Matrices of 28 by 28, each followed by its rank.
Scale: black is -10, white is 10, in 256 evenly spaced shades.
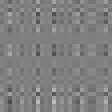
one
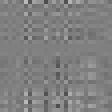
two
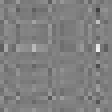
two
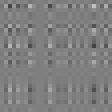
one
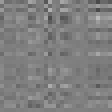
two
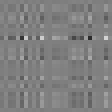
one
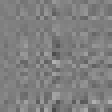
two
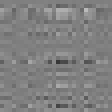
two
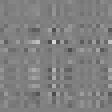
two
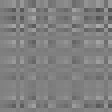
one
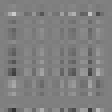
one
